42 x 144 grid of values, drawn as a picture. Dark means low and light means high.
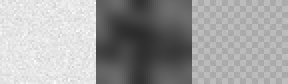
It is made of 1 by 3 panels. Panel 1,1: very high, fine-grained, faint in contrast. Panel 1,2: low, smooth. Panel 1,3: high, checkered, faint in contrast.
